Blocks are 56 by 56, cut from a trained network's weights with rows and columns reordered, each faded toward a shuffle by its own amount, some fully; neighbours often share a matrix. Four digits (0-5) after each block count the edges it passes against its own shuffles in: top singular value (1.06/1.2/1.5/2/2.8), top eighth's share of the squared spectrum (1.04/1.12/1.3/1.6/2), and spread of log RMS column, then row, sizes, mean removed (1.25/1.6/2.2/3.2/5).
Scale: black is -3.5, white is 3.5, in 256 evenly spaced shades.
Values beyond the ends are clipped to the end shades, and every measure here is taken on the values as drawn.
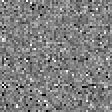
3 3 1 1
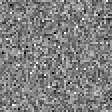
0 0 0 0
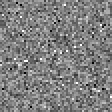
1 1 0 0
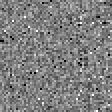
1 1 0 0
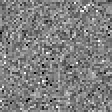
1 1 0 0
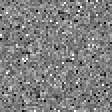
0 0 0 0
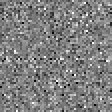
3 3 0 1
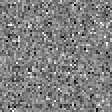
3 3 1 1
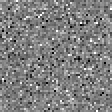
0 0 0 0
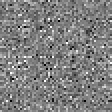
3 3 1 2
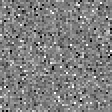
0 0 0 0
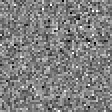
1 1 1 0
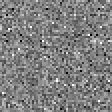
1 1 0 1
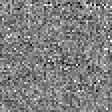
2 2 0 1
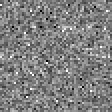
1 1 0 1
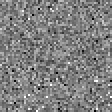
0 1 0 0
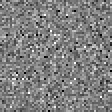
1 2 0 1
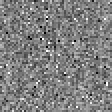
1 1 0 0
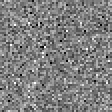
1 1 0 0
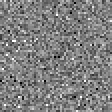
2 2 0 1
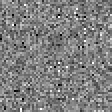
2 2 0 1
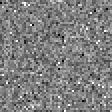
0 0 0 0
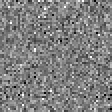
2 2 0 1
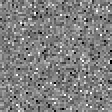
1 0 0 0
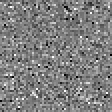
2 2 0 2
